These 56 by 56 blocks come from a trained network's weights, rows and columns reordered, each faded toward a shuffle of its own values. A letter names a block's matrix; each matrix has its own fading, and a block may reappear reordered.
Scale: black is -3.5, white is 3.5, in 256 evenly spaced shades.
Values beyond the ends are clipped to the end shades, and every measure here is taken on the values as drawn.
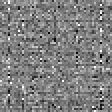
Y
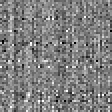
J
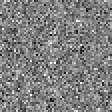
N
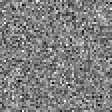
N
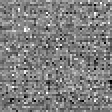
Y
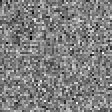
N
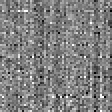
J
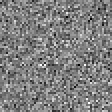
N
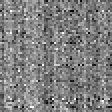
J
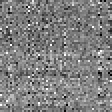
Y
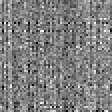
J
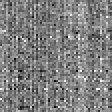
J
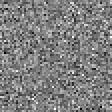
N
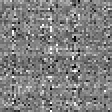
Y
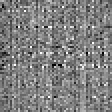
J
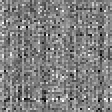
J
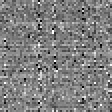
Y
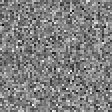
N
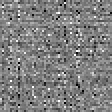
Y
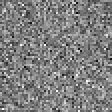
N
